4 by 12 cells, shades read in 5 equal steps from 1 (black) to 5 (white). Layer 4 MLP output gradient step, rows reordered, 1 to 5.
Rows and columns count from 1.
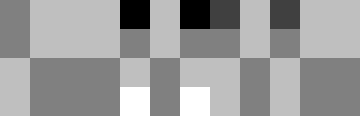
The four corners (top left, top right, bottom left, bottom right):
3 4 4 3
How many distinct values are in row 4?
3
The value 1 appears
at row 1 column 5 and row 1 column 7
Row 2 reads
3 4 4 4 3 4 3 3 4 3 4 4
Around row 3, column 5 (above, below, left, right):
3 5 3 3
